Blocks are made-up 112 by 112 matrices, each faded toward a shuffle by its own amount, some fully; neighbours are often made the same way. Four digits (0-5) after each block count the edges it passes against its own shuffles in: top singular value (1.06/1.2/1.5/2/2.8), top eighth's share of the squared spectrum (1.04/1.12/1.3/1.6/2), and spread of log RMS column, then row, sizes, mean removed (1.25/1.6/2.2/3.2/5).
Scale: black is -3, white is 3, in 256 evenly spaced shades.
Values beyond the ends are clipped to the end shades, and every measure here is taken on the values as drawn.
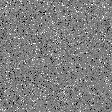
2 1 0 0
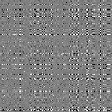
5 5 4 4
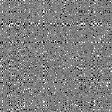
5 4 3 3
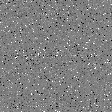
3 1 0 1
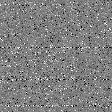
2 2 0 2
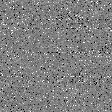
1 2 1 2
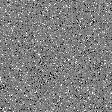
0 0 0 0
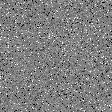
0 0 0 0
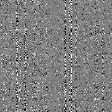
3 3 4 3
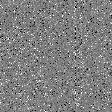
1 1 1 0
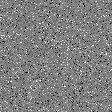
0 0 0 0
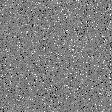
1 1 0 0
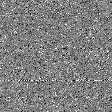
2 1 0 2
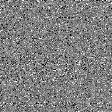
1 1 0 3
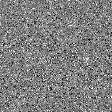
1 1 0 3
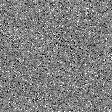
0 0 0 0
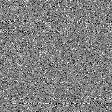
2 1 0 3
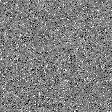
0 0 0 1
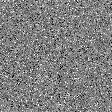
0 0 0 0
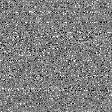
1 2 0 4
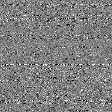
2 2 0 4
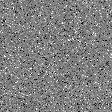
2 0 0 0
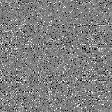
4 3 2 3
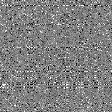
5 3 1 3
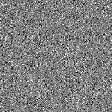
4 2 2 1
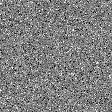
1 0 0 0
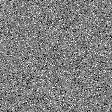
1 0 0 0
